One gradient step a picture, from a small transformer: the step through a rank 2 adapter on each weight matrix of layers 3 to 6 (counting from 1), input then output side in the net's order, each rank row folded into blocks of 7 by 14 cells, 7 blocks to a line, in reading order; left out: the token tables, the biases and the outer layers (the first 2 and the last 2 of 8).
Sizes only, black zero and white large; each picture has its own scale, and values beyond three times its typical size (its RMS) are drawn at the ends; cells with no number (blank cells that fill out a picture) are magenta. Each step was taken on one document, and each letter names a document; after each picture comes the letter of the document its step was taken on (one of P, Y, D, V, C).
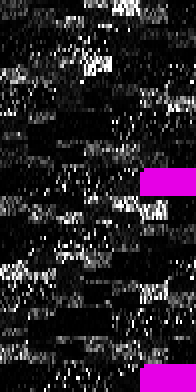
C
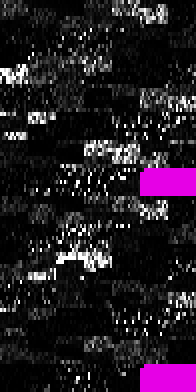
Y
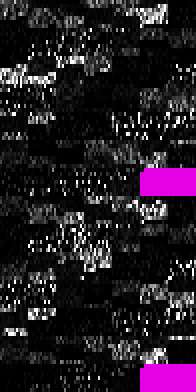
Y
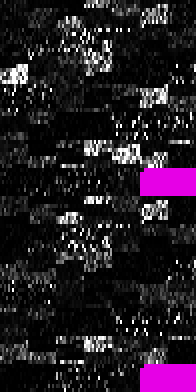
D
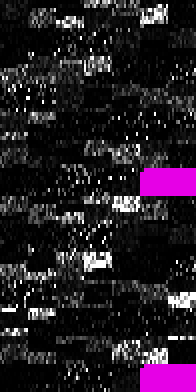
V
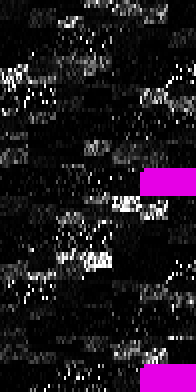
V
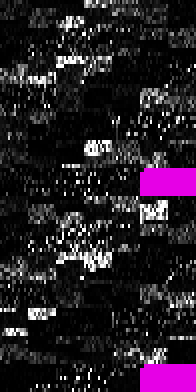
Y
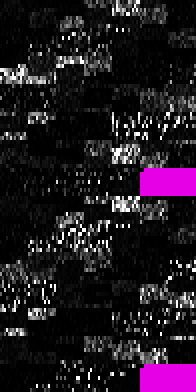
Y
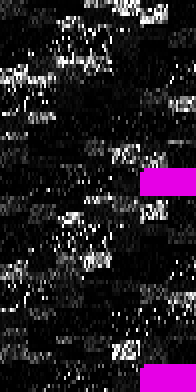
V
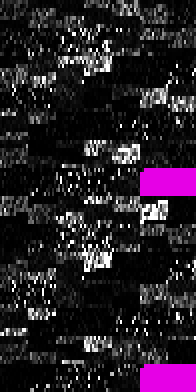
D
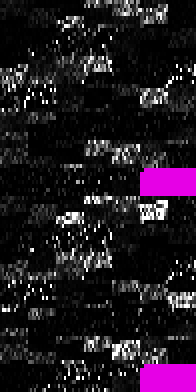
V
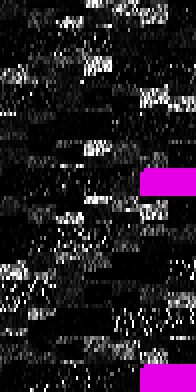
C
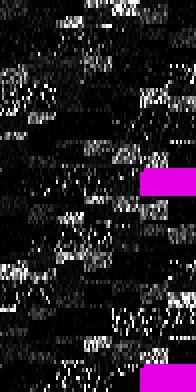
C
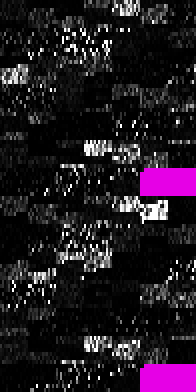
D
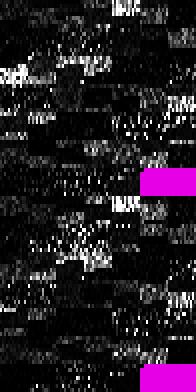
Y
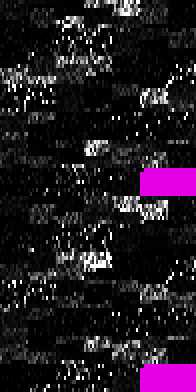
V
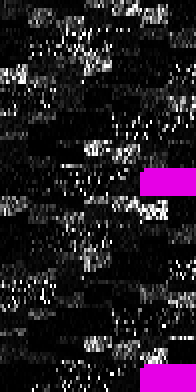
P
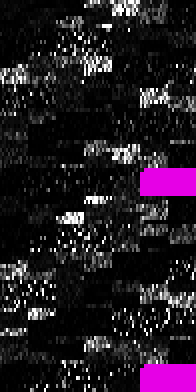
C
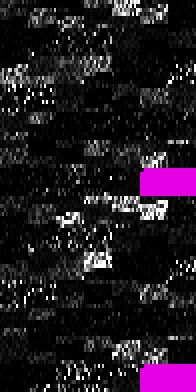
V
